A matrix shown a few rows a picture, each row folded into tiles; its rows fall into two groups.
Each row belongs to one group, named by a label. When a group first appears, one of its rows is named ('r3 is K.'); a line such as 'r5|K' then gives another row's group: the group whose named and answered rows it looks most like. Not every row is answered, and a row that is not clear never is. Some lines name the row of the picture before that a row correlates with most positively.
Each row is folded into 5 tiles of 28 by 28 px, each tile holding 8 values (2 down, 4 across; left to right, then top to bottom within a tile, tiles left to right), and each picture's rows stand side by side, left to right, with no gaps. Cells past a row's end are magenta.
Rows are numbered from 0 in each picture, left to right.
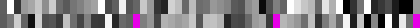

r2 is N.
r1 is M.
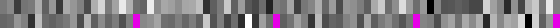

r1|N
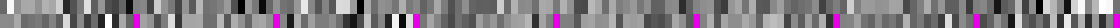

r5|M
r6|N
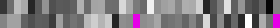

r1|N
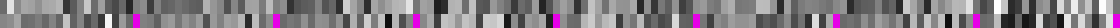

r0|N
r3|M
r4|M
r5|M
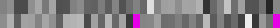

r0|M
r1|N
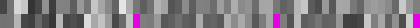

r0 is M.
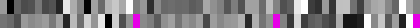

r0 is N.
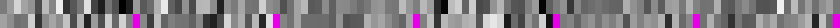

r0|N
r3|M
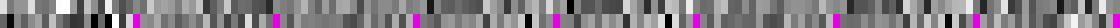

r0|M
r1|N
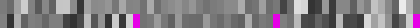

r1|N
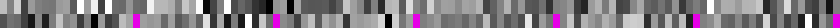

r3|N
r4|M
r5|N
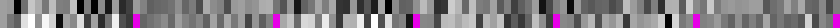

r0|M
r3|M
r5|N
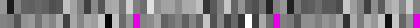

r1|N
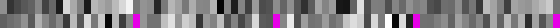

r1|M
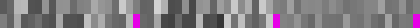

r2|N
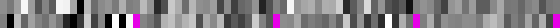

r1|M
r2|N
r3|M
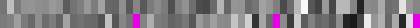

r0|N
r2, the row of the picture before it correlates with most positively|0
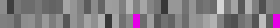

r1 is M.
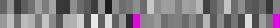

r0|M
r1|N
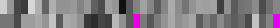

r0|M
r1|M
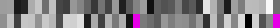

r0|M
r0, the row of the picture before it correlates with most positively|0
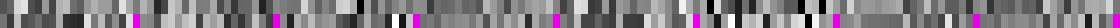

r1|M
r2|M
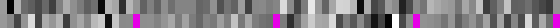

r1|M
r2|M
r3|N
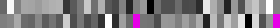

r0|N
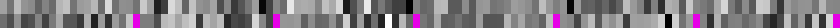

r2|N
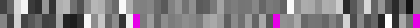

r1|M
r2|N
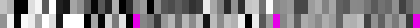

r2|M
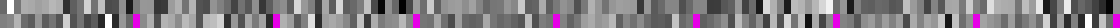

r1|M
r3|N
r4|M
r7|N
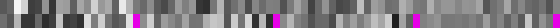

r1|M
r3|N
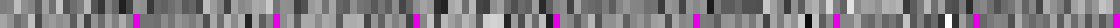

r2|M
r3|M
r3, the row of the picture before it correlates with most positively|1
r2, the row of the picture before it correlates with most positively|1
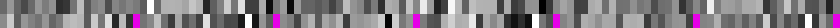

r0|M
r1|N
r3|M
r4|M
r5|N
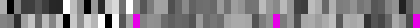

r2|M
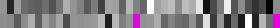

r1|N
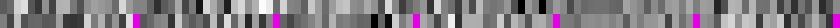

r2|M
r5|M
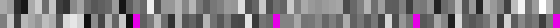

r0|M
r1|N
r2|N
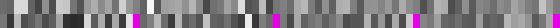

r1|N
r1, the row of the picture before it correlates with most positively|1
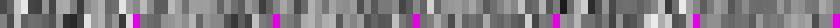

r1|M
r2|M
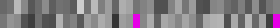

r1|M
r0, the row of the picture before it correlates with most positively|5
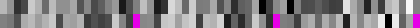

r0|M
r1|M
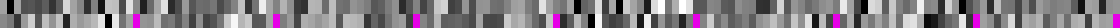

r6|M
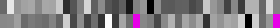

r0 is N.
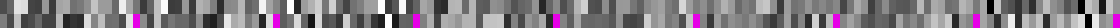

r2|N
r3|M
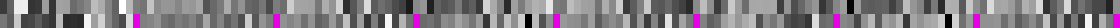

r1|N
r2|N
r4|N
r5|M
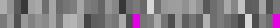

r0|M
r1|N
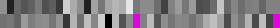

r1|M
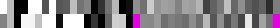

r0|M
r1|N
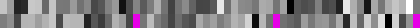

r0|M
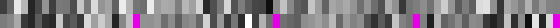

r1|N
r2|M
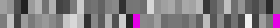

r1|N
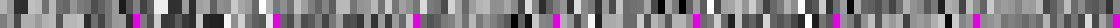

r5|N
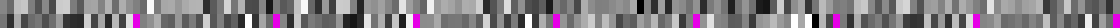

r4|M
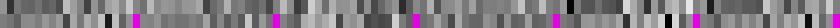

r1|N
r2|M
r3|N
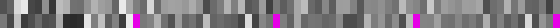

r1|N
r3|N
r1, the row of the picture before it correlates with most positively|1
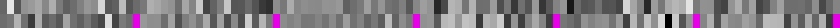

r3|M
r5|M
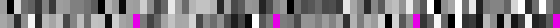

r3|N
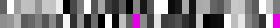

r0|N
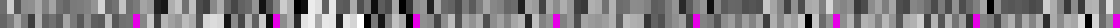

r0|N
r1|M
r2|M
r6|M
